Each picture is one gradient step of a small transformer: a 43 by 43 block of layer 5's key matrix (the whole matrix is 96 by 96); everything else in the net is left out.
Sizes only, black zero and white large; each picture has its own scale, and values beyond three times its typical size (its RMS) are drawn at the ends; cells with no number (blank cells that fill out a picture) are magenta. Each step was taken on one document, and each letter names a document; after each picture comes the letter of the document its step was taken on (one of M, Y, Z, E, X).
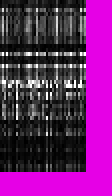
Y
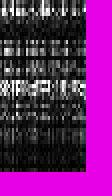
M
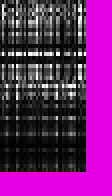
Y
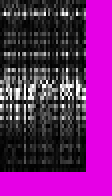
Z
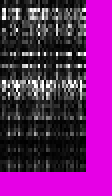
Y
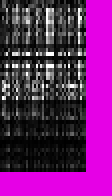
Y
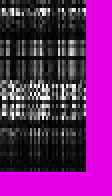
M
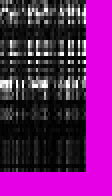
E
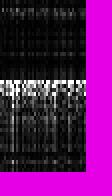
Z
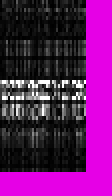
M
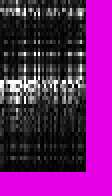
Z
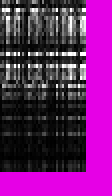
Y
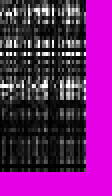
E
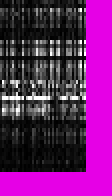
M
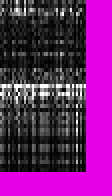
Z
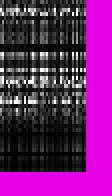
Z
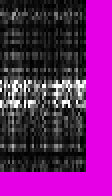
Z
